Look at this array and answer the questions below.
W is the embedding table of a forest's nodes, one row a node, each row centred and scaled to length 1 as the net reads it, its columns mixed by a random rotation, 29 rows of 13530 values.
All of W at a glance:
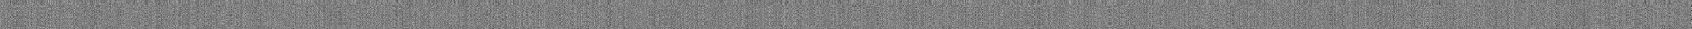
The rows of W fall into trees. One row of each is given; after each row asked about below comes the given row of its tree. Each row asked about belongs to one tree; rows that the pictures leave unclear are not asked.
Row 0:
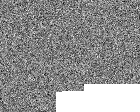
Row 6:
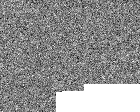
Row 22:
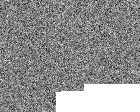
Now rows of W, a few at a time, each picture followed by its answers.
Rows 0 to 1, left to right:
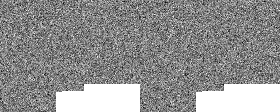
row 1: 0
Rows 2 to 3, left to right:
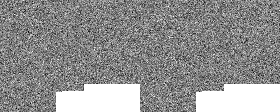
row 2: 0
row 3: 0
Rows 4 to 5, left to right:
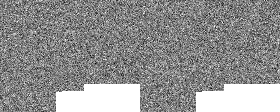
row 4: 0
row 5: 6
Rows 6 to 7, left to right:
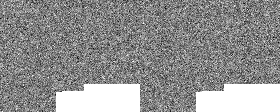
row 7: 22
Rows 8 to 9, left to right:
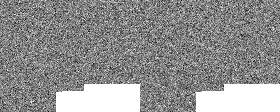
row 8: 0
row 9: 22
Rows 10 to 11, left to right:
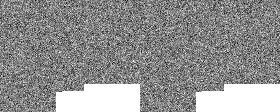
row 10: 6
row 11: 22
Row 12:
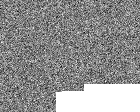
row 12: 22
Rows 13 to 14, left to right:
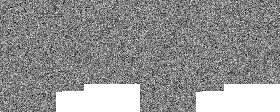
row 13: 0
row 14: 22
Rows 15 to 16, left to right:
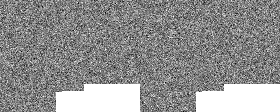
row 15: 22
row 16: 0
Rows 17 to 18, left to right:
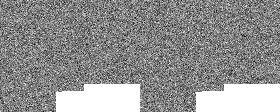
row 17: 0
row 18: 22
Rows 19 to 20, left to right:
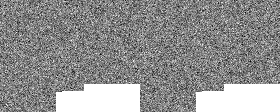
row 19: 6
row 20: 22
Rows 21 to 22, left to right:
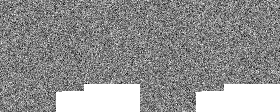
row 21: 0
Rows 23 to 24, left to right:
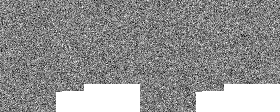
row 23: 22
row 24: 22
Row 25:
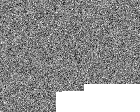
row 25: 0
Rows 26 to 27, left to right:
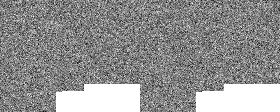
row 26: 0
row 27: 6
